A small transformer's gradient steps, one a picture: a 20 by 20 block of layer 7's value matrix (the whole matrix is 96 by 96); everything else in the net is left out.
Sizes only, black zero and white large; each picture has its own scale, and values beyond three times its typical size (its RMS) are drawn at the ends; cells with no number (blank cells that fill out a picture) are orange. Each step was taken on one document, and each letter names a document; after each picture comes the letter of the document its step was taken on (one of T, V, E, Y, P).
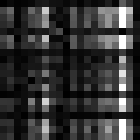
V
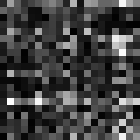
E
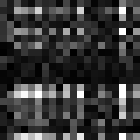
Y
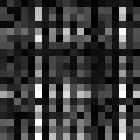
Y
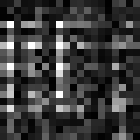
E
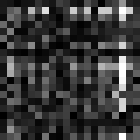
V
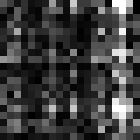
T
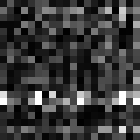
Y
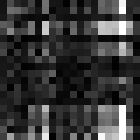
V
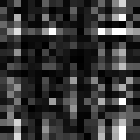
T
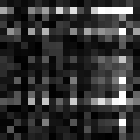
V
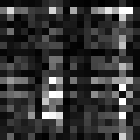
V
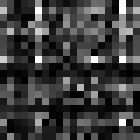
Y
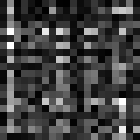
T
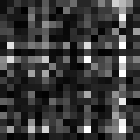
V
